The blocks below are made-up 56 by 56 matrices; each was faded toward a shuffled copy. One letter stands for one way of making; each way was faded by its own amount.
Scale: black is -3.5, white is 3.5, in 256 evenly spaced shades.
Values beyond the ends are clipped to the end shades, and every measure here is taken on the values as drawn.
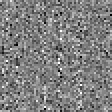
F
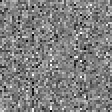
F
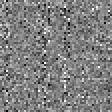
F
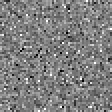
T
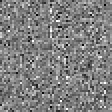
F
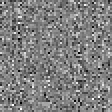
F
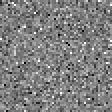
T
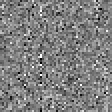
F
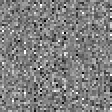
F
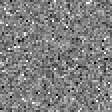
T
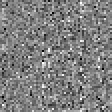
F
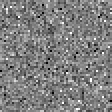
T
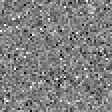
T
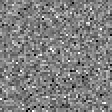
T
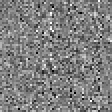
F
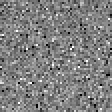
T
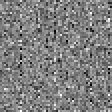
F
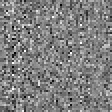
F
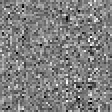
F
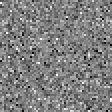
T
